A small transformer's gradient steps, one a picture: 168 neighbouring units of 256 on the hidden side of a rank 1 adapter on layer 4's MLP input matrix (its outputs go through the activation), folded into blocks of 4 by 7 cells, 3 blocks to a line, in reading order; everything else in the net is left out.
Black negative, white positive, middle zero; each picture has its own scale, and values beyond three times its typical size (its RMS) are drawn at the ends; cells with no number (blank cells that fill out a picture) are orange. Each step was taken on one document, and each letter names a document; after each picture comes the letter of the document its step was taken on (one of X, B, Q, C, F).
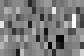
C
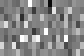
C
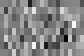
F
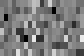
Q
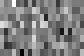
F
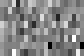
C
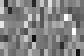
F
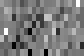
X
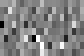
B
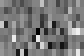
B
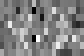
Q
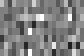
X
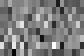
X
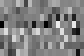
B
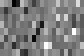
F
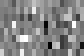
C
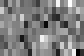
X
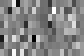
B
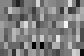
X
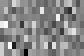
F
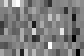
B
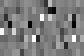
C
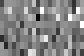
X
